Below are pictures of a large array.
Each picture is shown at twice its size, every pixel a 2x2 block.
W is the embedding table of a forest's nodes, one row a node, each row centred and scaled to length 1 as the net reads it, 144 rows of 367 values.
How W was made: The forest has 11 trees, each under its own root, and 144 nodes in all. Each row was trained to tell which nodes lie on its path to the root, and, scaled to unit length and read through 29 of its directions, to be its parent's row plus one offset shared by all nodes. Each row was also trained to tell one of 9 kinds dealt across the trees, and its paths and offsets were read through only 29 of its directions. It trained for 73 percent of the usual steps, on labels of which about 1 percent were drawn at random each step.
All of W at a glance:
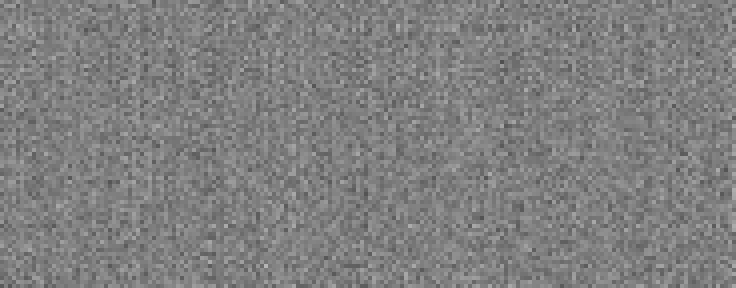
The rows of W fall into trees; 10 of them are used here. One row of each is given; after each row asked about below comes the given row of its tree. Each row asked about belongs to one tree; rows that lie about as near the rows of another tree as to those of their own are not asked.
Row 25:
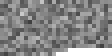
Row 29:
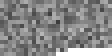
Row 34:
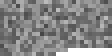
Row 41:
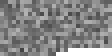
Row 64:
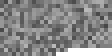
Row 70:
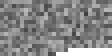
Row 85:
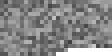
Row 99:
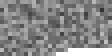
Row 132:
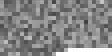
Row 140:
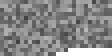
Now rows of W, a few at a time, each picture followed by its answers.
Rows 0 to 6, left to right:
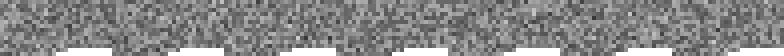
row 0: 99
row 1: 25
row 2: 132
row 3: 41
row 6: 99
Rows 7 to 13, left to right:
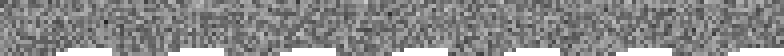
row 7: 29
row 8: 64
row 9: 29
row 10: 25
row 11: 85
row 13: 99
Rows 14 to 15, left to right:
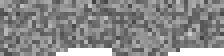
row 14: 140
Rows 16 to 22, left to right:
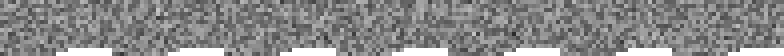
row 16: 25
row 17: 140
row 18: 85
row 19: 29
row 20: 25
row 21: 64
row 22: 85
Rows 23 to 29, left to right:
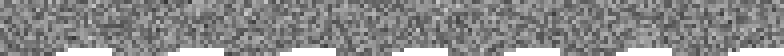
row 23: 70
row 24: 132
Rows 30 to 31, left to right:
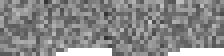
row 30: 70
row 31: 99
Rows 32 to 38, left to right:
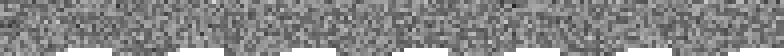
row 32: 132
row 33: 132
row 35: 140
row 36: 25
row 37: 70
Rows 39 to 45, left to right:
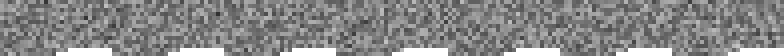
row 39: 70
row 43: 64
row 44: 29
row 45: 85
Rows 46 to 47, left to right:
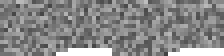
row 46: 34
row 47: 70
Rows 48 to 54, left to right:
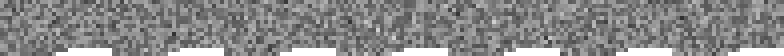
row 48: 85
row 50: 132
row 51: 29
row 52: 25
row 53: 25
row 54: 29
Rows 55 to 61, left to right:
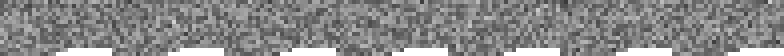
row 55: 99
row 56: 132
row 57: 70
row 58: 64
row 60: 25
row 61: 85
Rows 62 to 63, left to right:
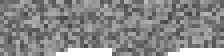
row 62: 34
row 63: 99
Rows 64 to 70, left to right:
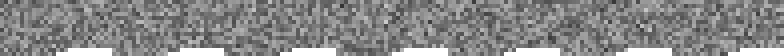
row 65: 85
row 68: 140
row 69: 132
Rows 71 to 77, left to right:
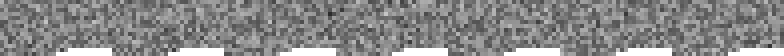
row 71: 132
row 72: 64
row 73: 70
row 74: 34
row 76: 29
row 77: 34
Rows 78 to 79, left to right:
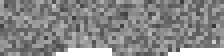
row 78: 132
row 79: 85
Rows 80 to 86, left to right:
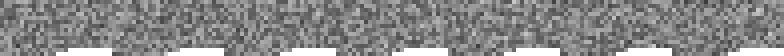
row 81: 99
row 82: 99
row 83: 34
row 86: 132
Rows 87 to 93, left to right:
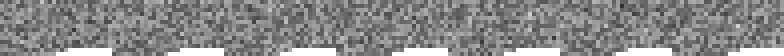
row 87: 29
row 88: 99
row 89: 99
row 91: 29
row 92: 99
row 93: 132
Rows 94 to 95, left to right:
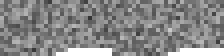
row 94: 70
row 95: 34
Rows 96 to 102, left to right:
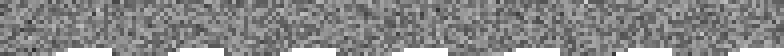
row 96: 25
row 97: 85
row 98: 85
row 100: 29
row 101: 34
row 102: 41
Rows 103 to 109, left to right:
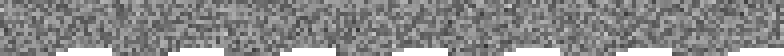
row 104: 41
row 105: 132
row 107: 25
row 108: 29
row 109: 25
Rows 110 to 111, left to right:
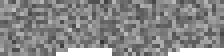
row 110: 25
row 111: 34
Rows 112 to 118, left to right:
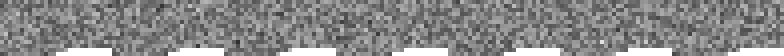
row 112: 99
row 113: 70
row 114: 132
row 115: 70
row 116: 64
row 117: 25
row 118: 132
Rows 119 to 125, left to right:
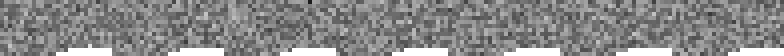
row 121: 99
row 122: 140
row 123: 85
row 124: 29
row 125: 85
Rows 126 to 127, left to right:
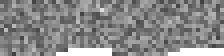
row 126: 64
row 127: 25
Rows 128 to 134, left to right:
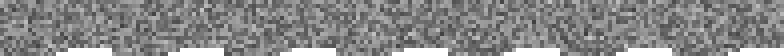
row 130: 99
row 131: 29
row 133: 70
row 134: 29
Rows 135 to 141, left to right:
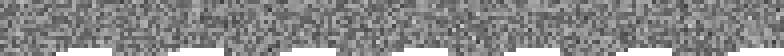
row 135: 34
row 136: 29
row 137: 132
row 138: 25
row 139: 64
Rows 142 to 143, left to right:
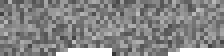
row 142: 140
